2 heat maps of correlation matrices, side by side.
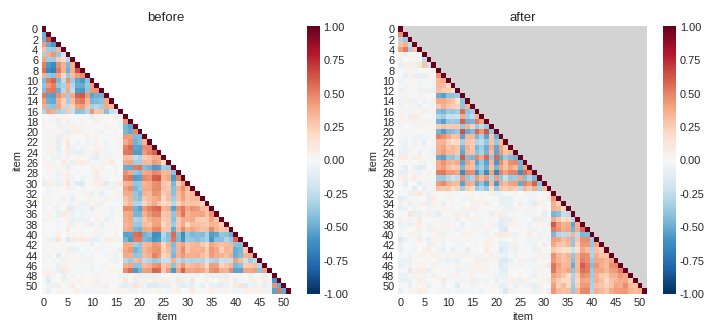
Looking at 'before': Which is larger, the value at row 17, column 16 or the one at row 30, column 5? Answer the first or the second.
the second
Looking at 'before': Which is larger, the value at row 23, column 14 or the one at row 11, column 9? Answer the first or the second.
the first
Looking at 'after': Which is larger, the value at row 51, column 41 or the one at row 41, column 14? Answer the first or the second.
the first
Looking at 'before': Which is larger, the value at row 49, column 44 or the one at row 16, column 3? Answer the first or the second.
the first
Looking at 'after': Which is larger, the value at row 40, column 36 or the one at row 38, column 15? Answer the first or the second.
the first
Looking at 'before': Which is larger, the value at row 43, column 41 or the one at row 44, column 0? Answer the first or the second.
the second
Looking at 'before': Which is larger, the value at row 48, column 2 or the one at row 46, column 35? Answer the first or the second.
the second
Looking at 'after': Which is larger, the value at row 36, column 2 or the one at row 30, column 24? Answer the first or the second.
the second
